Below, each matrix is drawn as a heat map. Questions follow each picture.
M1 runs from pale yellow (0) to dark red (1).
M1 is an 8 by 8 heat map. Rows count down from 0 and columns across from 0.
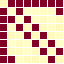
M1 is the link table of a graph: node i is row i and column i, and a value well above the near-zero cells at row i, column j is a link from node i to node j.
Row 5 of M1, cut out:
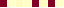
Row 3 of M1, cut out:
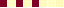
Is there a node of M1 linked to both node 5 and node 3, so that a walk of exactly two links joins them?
yes
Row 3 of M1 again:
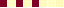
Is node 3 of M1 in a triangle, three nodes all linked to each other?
yes
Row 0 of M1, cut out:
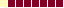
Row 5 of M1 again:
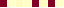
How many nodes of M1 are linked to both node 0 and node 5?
2
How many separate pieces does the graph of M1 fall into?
1
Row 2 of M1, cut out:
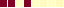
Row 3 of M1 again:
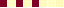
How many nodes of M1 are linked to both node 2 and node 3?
1
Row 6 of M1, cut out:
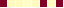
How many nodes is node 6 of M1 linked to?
3
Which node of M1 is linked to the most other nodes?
node 0
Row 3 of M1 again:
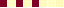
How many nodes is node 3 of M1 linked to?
3
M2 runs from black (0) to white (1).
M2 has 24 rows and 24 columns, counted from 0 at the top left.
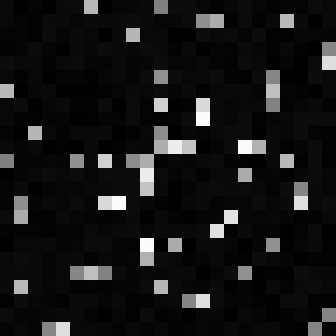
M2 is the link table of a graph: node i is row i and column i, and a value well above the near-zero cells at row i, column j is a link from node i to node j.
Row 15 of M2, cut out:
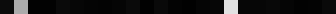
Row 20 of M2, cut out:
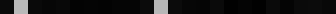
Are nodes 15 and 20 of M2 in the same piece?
yes
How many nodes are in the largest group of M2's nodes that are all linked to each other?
3
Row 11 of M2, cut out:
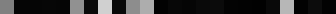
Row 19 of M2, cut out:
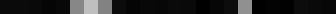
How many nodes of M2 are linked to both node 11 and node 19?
2
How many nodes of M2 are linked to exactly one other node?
7
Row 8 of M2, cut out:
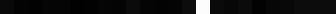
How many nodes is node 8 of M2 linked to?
1
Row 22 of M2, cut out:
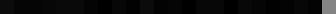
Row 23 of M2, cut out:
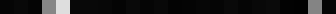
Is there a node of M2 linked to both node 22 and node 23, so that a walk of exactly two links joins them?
no
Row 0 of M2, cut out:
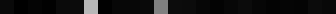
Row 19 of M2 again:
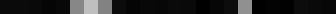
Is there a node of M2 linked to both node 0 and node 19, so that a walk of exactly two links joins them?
yes
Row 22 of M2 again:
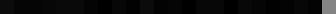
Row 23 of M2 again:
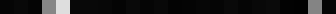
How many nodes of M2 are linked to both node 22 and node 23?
0
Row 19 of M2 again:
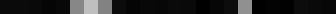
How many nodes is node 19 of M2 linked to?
4
